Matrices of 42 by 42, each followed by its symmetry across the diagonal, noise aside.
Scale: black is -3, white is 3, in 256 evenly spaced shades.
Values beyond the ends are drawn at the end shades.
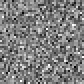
neither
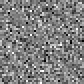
antisymmetric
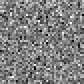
neither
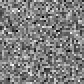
neither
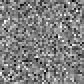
antisymmetric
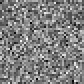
neither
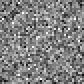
symmetric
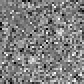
symmetric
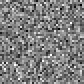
neither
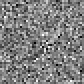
antisymmetric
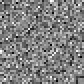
symmetric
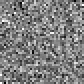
antisymmetric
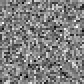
antisymmetric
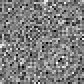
symmetric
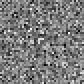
symmetric
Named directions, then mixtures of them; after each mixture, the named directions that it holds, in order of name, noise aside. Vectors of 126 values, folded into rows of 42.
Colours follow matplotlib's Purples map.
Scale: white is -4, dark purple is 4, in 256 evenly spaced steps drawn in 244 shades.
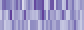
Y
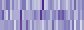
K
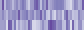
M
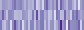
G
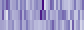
K, M, Y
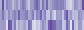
M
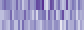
G, Y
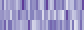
M, Y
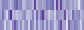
G, Y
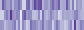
K, Y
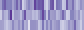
Y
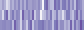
K, Y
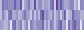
G, Y
